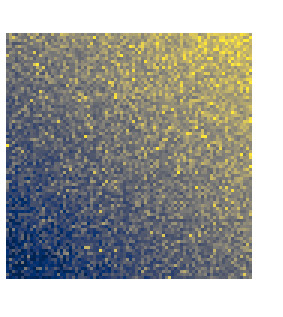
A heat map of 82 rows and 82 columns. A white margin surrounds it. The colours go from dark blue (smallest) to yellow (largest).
No regular stripes run through it. The ninth with the highest average is the top right. Values rise toward the top right. Neither half mirrors the other. The ninth with the lowest average is the bottom left.
